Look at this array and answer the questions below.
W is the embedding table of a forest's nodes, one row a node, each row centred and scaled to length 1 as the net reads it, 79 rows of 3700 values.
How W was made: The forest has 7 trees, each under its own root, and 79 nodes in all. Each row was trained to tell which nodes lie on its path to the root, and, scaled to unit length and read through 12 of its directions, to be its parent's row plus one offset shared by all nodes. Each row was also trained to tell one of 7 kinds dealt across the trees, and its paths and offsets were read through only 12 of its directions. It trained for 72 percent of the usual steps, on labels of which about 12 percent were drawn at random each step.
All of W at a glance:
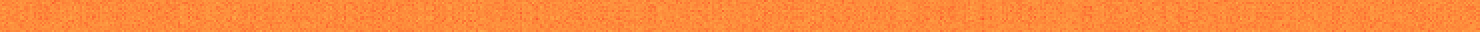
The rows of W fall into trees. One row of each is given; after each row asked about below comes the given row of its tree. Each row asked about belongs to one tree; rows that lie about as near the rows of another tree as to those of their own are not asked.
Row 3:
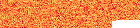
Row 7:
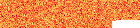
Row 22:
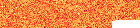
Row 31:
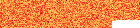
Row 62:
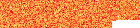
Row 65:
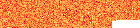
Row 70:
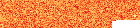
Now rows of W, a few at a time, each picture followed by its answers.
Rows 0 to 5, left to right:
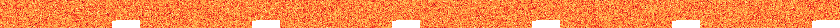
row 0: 65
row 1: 65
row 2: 62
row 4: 7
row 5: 3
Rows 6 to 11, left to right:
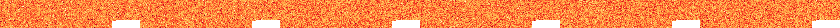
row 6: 7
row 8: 70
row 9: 70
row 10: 3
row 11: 65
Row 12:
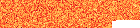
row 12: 62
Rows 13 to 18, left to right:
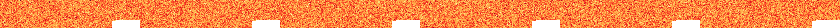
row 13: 65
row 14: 31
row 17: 62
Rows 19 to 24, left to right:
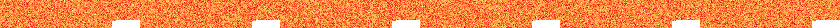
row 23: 3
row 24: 7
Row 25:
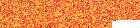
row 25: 62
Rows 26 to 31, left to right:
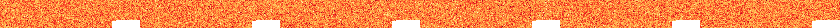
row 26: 7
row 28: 70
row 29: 62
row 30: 65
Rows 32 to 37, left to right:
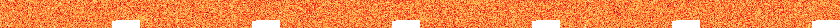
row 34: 70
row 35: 70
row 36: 3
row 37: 62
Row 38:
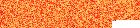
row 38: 62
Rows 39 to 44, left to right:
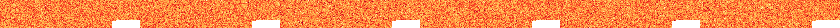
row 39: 7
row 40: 3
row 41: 3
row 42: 3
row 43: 70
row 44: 22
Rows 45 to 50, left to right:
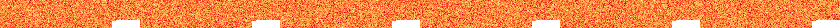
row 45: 3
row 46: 62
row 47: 3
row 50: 62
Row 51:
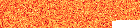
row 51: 65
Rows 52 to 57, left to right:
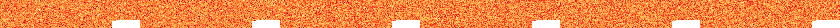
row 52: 65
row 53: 62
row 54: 62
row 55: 70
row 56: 3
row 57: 22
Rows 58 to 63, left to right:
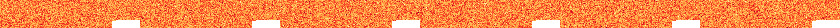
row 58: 31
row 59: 7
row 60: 7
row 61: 31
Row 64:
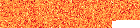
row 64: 7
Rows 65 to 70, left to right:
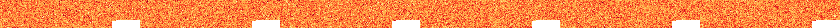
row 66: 3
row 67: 7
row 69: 7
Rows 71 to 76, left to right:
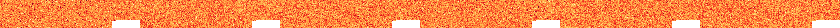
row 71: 70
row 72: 62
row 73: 65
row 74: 62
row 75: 7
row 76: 65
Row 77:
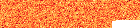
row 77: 3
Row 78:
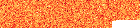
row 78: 3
